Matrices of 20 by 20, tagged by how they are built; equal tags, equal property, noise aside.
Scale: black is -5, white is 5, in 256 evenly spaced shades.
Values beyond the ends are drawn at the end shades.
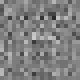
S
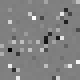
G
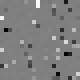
G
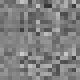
S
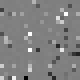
G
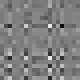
S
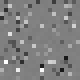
G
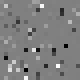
G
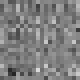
S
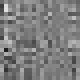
S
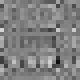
S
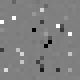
G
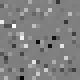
G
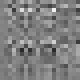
S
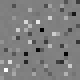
G
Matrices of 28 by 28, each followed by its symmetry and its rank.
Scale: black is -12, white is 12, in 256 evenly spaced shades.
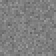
neither, full rank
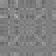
symmetric, rank three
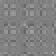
symmetric, rank three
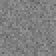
neither, full rank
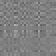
neither, rank two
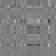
neither, rank two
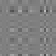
neither, rank one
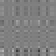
neither, rank one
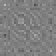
symmetric, rank three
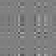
neither, rank one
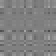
neither, rank one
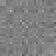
symmetric, rank three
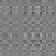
neither, rank two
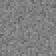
neither, full rank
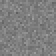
neither, full rank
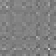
symmetric, rank three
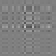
neither, rank one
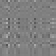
neither, rank two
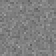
neither, full rank
